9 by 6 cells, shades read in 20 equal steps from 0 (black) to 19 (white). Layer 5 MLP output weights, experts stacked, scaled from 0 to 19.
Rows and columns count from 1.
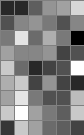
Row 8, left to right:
15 19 12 9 7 15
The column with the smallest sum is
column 5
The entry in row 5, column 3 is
3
